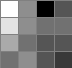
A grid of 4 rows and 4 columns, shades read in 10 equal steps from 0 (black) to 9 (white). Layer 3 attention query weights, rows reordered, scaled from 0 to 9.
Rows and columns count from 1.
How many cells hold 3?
4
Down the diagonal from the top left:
9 5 3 2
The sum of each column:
27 19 10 12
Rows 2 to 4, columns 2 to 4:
5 4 4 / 4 3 3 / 5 3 2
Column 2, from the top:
5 5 4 5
